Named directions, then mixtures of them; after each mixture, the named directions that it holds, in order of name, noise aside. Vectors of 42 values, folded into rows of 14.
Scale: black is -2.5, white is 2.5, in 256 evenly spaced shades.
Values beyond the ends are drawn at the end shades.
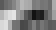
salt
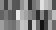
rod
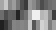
rod, salt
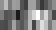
rod, salt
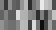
rod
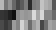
rod, salt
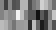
rod, salt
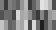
rod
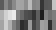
rod, salt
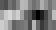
rod, salt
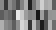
rod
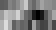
rod, salt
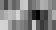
rod, salt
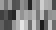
rod, salt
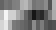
salt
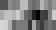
rod, salt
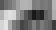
salt
